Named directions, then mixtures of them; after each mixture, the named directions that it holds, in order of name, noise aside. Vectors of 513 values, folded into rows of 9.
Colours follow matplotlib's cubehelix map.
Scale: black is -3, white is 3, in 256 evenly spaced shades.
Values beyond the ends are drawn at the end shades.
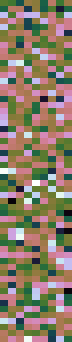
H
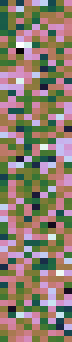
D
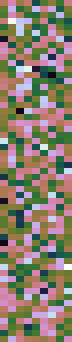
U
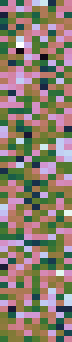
D, H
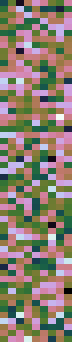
D, H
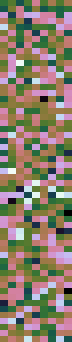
H, U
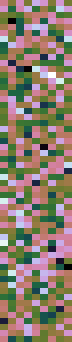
H, U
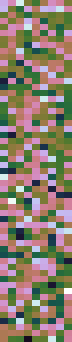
D, H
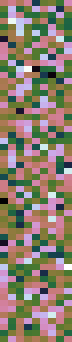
U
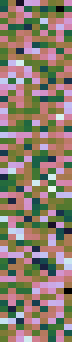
D, H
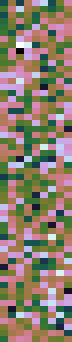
D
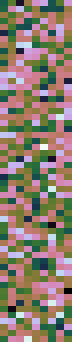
D, H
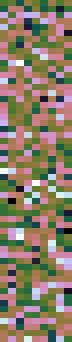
H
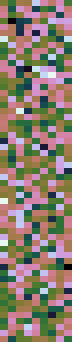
U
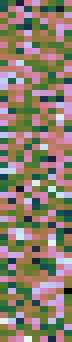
D, H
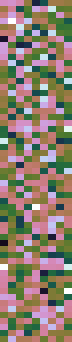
D, U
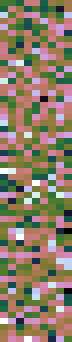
H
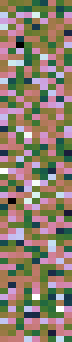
D, H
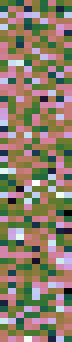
H
